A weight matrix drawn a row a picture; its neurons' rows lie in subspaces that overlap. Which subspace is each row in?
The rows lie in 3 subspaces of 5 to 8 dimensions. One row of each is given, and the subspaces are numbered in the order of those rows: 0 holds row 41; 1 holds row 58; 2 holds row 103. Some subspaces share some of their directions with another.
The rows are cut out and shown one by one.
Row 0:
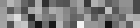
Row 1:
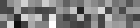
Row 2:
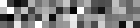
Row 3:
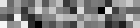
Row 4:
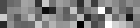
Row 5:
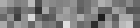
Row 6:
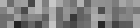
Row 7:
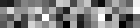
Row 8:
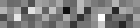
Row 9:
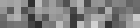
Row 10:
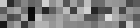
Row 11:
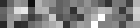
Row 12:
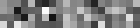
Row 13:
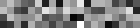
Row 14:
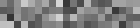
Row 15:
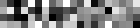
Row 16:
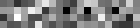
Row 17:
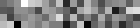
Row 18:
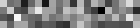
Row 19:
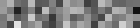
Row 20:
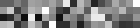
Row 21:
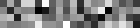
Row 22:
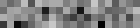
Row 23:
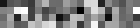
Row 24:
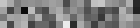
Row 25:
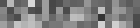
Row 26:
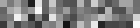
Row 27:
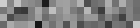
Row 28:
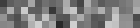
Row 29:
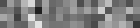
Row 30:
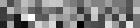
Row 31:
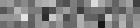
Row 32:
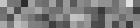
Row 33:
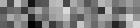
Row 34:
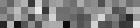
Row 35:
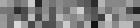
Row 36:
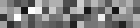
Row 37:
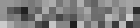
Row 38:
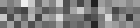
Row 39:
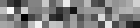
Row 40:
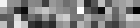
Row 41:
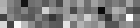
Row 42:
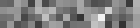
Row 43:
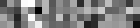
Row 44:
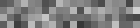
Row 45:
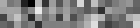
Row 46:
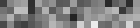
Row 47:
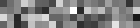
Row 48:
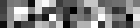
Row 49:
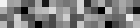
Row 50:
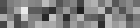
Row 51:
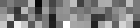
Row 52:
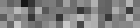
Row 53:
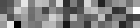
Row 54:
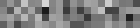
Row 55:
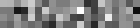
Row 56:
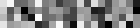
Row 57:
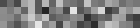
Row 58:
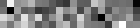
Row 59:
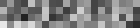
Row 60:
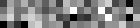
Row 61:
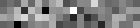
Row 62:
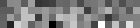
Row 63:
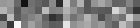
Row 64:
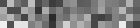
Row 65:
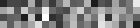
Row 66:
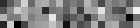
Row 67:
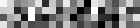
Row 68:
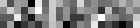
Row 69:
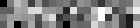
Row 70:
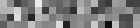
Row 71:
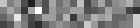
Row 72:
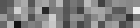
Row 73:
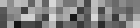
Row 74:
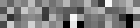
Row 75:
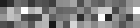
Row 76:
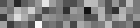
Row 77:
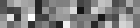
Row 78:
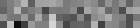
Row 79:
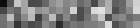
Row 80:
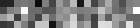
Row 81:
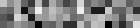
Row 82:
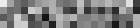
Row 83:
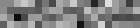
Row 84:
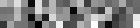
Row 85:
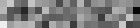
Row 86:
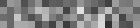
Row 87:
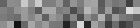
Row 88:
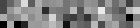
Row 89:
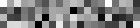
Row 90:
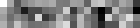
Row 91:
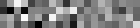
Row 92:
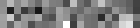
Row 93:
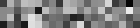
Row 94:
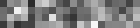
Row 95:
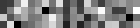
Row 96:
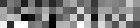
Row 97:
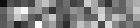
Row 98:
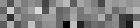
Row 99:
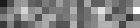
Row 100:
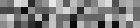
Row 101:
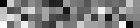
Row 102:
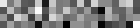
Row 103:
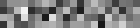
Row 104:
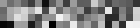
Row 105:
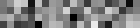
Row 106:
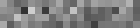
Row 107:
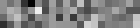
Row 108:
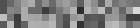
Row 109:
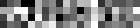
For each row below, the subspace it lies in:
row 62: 1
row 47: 2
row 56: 1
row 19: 0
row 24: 2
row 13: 0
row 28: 2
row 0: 1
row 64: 1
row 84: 2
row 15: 1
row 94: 2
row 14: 0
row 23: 0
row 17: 0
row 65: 2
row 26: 2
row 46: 2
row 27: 2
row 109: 0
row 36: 2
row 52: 0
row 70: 1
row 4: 0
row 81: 1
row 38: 0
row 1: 1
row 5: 1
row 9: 2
